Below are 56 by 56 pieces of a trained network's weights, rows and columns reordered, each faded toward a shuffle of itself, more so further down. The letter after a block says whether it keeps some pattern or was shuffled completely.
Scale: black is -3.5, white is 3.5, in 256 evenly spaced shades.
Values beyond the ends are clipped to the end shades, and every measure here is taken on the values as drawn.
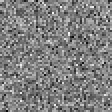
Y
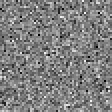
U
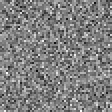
U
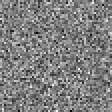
U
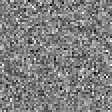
U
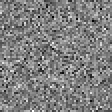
Y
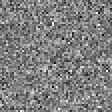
Y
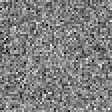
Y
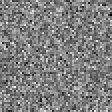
U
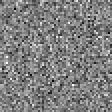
U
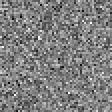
U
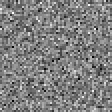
U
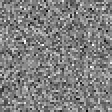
U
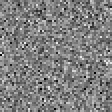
U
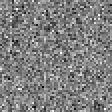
Y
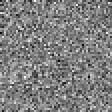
Y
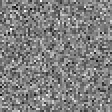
U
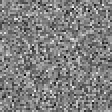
U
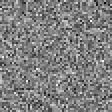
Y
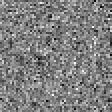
Y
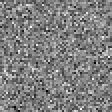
U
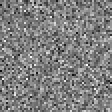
U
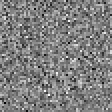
Y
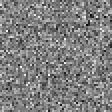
Y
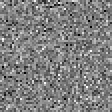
Y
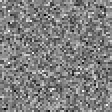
Y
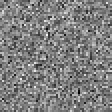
U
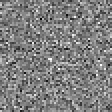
Y
